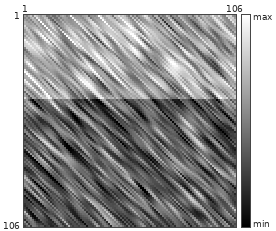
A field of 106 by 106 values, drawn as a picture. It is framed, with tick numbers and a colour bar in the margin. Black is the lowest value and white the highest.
Seam: horizontal, 40% of the way down, the top part higher. Average level on the scale: 50%. Grain: diagonal, down to the right.
